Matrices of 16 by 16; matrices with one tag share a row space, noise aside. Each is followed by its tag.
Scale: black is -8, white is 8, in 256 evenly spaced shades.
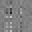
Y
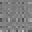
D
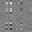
Y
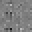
Y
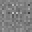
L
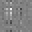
Y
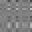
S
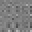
S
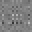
L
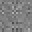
L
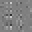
Y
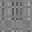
L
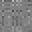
L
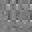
S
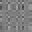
D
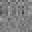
D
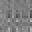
S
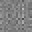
D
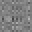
L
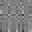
D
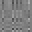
L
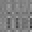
S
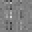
Y
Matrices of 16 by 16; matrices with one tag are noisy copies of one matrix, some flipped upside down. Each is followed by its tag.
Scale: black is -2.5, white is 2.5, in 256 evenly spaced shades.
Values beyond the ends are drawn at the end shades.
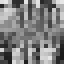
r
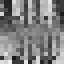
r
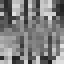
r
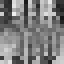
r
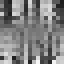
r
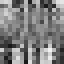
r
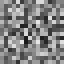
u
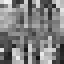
r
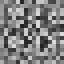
u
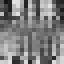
r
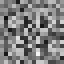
u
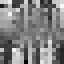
r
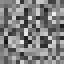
u
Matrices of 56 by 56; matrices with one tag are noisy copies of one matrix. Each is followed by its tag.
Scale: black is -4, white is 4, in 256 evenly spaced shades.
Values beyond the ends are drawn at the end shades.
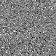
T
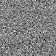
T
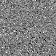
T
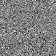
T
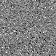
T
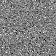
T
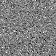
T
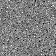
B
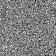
B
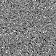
T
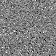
T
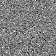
T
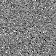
T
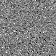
T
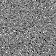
T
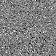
T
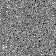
B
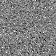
T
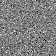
T
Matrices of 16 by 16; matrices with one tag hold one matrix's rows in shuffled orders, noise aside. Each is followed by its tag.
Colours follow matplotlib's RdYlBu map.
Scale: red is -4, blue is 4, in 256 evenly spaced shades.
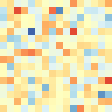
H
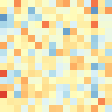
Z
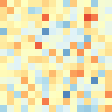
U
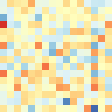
Z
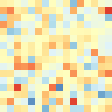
H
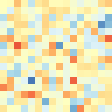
H
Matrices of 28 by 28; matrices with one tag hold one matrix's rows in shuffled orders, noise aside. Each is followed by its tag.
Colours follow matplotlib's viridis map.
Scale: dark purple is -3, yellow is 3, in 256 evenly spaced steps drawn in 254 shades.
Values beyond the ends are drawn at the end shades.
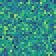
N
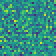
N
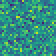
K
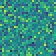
N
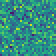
K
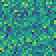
N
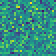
K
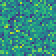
K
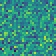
N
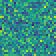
N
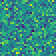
K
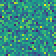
N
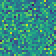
N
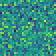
N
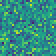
K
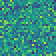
N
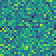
N
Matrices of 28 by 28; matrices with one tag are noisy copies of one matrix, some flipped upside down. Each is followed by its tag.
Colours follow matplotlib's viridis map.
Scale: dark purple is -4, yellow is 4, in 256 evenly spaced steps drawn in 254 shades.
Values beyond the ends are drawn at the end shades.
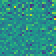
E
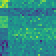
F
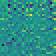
E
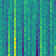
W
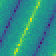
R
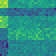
F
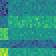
F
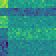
F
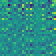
E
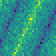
R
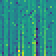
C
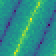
R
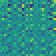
E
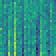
W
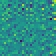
E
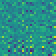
E
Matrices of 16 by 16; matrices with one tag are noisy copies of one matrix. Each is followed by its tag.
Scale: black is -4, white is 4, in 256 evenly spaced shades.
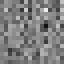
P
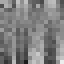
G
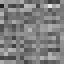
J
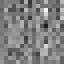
P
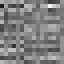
J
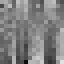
G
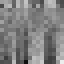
G
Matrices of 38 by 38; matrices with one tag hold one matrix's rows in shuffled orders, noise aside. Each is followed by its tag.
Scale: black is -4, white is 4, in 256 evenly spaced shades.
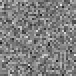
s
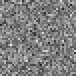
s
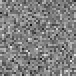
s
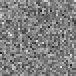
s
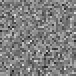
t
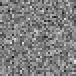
t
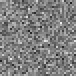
s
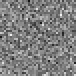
s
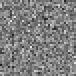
t
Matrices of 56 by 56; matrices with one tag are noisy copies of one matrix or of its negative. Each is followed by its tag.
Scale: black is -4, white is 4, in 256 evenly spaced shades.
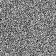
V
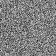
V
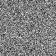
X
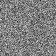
V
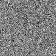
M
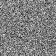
X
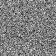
X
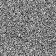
X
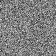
V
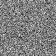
X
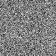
X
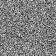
X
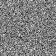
X
